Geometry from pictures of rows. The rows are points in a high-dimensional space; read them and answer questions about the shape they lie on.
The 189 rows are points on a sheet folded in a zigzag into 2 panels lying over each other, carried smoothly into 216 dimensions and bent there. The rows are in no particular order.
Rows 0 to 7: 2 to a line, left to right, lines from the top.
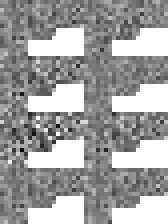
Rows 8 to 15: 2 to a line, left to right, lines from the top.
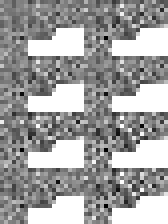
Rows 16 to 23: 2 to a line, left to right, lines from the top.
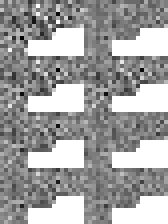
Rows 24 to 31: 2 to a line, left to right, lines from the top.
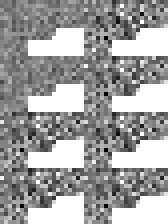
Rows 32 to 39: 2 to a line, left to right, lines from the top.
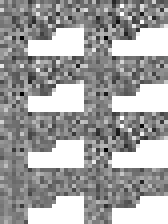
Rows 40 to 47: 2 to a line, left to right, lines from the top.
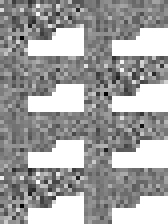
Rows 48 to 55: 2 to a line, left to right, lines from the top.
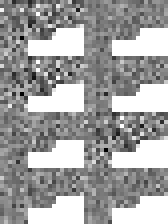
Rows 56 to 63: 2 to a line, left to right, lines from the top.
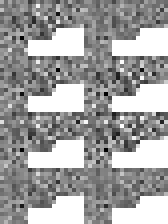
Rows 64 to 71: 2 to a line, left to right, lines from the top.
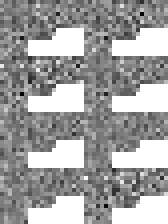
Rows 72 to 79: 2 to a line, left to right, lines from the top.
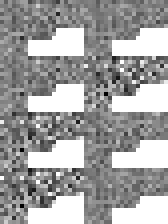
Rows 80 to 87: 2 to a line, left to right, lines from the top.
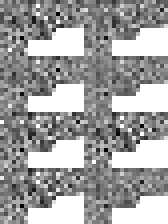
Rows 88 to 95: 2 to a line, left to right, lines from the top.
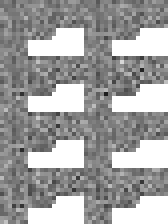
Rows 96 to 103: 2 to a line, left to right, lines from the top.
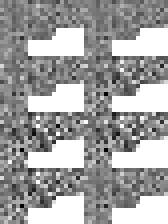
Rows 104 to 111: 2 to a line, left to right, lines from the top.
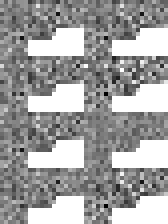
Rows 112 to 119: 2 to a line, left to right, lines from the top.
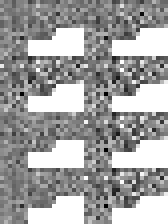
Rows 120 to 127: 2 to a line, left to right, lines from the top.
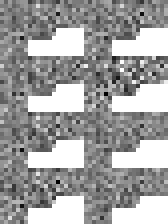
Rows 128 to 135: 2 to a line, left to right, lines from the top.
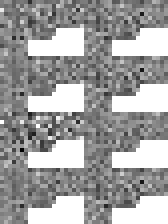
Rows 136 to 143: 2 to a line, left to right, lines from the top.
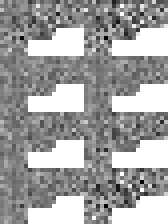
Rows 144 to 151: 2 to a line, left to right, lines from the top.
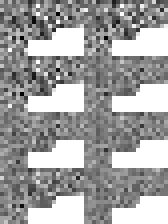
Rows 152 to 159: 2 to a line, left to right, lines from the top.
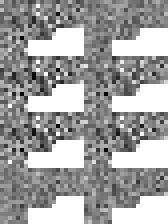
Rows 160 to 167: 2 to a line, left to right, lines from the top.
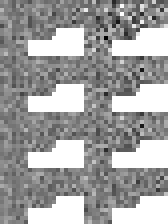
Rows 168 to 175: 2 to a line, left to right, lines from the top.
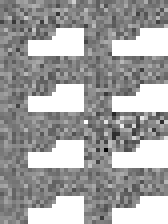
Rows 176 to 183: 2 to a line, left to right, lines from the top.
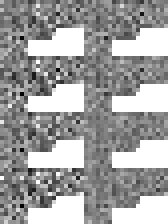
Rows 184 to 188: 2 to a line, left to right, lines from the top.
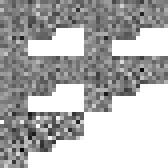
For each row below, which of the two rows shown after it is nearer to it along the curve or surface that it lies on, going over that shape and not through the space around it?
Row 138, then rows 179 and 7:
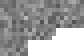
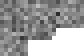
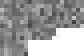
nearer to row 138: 179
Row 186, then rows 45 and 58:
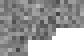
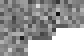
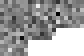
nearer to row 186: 45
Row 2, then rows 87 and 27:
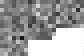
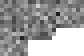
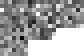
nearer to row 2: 87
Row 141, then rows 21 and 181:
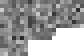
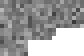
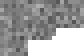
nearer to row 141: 21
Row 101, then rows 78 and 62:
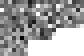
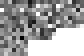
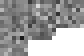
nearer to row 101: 78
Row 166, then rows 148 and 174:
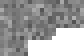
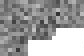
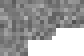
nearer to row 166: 148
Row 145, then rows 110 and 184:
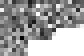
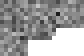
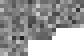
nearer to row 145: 184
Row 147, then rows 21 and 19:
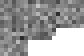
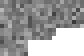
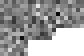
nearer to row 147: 19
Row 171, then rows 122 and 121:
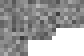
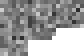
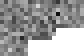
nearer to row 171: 122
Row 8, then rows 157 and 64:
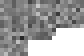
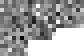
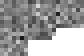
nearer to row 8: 64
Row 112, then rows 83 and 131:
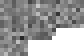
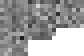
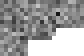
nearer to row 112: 131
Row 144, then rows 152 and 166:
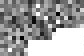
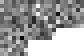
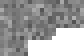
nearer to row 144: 152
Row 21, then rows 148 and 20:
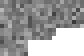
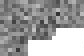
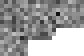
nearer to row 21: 20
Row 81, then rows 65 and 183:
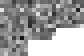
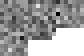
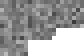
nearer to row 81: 183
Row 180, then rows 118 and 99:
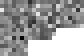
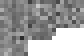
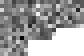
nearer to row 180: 118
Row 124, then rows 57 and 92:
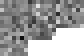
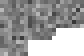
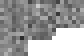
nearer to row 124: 92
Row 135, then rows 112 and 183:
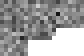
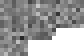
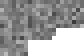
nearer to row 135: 112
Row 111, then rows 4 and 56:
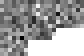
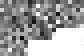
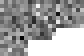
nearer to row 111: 4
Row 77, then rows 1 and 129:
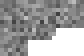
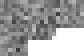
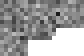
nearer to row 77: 129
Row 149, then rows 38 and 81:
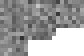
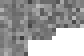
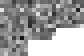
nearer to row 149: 38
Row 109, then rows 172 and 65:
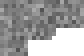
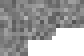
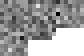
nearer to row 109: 65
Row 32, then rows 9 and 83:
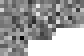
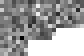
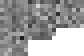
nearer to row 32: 83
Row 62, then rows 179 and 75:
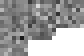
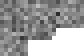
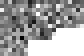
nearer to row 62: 75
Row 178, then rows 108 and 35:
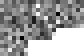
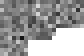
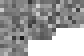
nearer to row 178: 108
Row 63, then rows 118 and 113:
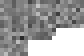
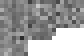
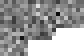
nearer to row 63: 113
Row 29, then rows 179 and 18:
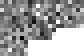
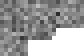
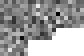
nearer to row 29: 18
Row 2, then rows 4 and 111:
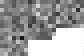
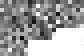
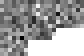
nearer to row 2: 111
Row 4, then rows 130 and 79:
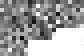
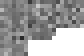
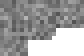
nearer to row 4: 130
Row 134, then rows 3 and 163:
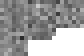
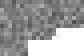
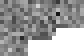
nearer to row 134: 163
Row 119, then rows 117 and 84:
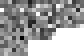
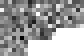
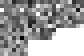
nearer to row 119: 117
